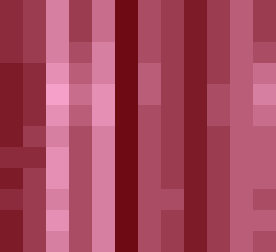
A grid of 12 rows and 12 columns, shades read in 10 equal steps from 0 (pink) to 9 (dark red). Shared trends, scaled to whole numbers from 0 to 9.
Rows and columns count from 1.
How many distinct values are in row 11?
7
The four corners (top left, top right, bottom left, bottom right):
7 6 8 5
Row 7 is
8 6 2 5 2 9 5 6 8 6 4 4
